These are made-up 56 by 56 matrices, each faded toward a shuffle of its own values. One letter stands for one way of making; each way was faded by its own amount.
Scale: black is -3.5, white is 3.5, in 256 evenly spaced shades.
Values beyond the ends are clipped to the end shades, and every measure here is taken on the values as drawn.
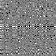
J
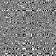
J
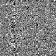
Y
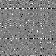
J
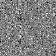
Y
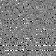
J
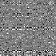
J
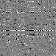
J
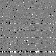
J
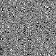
Y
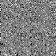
Y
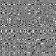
J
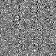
Y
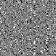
Y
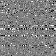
J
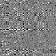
J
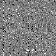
Y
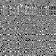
J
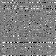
J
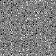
Y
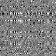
J
